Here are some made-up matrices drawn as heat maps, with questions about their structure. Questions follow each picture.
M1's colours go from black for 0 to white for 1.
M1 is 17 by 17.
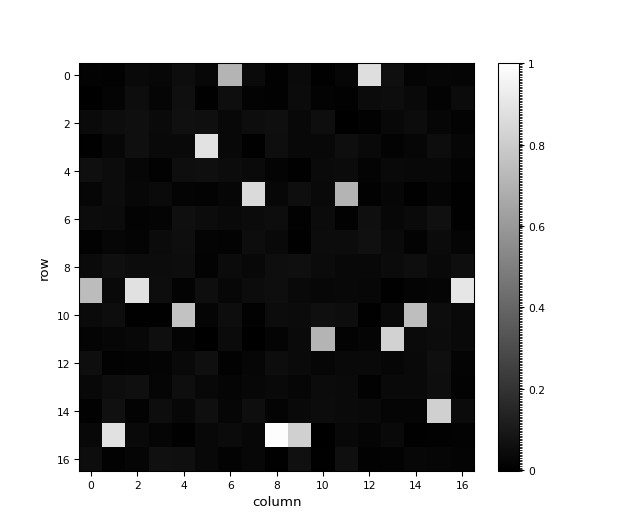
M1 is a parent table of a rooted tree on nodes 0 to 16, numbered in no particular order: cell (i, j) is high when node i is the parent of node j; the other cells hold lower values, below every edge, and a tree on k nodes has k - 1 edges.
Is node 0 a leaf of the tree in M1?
no
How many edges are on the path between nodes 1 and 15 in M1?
1
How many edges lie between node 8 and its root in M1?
6
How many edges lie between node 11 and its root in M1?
2
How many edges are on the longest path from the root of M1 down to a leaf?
8
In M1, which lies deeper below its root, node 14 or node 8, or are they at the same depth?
node 8
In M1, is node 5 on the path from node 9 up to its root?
yes
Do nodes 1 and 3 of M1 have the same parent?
no
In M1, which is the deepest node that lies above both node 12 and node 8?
15
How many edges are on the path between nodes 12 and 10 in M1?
5
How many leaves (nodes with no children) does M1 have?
9
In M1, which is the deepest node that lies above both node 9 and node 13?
11
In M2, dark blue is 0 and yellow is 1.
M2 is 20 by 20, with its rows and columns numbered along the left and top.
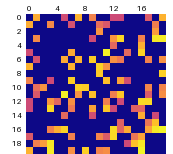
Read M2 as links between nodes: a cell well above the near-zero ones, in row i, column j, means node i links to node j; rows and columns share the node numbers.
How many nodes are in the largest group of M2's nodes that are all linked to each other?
4
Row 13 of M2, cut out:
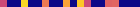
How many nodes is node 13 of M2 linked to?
8
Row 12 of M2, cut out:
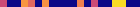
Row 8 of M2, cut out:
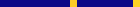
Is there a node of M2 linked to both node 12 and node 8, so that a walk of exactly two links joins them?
no
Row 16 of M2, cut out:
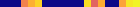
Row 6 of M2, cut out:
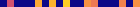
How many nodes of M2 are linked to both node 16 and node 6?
5
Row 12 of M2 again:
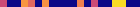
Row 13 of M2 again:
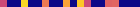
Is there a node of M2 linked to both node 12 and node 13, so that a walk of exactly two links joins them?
yes
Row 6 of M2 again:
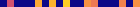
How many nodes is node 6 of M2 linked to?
8
